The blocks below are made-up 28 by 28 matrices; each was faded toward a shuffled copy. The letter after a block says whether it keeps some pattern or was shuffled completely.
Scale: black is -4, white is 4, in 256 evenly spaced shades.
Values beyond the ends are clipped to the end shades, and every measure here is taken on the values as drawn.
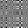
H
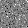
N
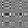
H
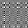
H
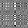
H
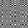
H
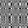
H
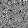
N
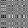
H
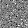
N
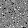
N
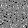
N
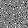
N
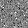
N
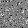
N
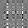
H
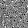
N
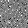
N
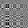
H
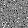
N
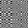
H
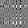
H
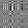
H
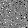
N
